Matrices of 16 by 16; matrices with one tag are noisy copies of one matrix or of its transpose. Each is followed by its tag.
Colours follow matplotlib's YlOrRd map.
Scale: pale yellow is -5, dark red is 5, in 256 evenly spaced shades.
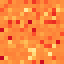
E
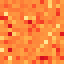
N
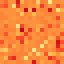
N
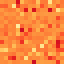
N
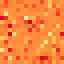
N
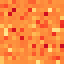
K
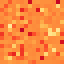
E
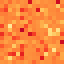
E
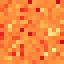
E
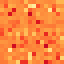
K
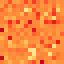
E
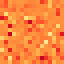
N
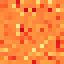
N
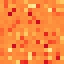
K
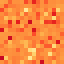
E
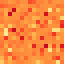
K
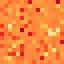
E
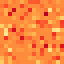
K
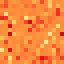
N
